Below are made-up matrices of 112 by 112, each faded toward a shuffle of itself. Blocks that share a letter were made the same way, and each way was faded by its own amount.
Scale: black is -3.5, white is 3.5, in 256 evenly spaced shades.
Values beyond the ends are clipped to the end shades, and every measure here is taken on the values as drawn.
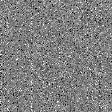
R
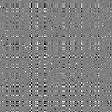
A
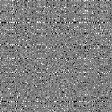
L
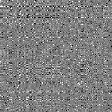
L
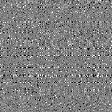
L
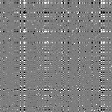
A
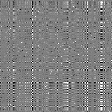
A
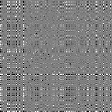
A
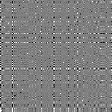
A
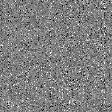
R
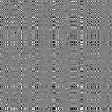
A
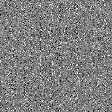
R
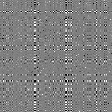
A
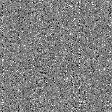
R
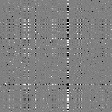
A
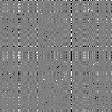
A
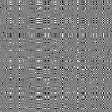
A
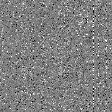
R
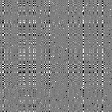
A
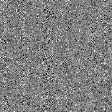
R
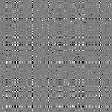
A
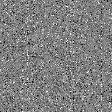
R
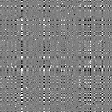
A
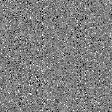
R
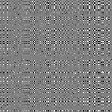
A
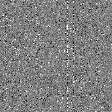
R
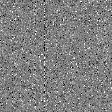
R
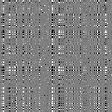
A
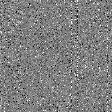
R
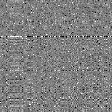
L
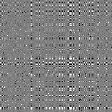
A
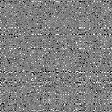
L
